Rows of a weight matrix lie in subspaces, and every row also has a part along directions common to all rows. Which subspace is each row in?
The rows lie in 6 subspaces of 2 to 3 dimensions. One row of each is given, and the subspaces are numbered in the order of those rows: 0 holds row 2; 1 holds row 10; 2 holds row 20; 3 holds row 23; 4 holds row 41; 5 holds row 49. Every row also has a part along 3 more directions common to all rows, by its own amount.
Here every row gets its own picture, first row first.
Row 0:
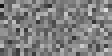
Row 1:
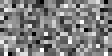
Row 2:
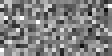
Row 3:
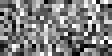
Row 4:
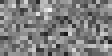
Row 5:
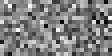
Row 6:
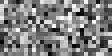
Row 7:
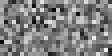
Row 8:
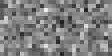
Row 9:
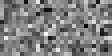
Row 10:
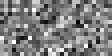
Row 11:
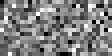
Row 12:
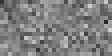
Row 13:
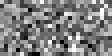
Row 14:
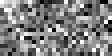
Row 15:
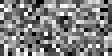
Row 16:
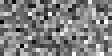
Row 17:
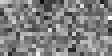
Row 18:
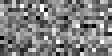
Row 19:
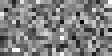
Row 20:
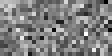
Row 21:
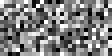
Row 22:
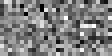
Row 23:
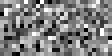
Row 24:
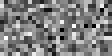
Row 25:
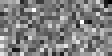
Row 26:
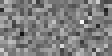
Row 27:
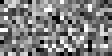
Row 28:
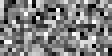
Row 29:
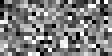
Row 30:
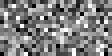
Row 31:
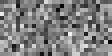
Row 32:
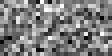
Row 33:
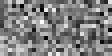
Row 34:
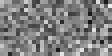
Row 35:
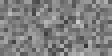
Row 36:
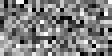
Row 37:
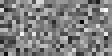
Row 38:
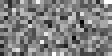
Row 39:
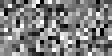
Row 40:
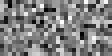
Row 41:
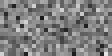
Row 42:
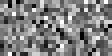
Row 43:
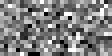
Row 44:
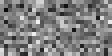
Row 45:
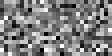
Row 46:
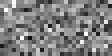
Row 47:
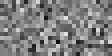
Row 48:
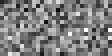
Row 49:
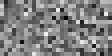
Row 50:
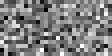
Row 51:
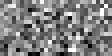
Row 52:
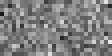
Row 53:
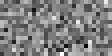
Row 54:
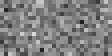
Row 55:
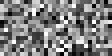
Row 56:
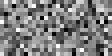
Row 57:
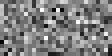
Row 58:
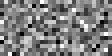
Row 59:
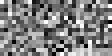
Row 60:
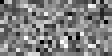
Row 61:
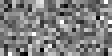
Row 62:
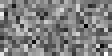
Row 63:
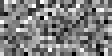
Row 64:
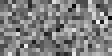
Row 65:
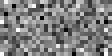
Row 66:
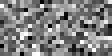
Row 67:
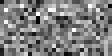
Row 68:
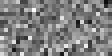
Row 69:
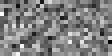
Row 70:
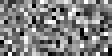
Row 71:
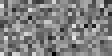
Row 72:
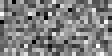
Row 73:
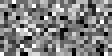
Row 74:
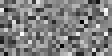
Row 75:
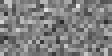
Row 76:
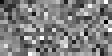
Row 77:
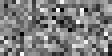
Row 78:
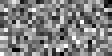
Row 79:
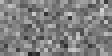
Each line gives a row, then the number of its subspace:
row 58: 5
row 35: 1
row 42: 5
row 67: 0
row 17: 2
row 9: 3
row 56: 4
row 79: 2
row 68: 1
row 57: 5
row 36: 5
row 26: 0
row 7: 5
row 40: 5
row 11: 4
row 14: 2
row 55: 1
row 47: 3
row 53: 1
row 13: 2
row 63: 4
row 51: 2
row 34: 3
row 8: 5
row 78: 1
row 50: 0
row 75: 4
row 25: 1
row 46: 2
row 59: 1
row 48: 3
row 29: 2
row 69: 3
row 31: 3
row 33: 5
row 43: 2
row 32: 3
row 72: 4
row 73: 4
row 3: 3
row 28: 5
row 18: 5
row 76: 2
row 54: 0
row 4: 3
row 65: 4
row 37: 0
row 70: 5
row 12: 2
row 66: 2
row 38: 1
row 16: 4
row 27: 1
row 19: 1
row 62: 4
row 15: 0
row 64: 4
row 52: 3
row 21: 3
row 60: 2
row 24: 1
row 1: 0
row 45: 0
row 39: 3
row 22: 5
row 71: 1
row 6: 5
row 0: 0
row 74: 0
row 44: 0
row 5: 4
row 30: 4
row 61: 0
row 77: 5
